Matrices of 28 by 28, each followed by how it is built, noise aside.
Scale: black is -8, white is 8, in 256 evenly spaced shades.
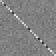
diagonal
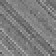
Toeplitz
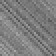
Toeplitz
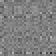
low rank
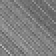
Toeplitz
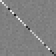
diagonal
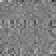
low rank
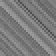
Toeplitz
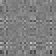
low rank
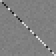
diagonal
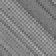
Toeplitz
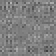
low rank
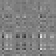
low rank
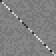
diagonal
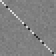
diagonal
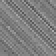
Toeplitz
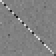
diagonal
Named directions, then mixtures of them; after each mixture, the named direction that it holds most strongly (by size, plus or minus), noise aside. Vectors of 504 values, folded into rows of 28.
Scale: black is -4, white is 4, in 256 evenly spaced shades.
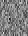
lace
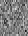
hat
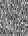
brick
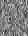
lace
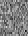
hat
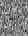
hat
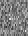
lace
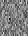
lace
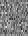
brick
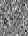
hat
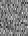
brick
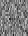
lace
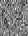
hat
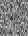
brick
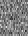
brick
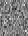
hat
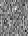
hat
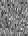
brick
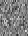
hat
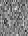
hat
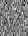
hat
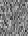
hat
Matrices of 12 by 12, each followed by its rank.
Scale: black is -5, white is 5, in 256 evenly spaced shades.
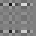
one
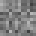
two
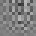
two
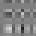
one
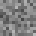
full rank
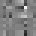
two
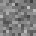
full rank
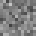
full rank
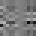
two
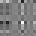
one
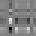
one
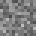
full rank
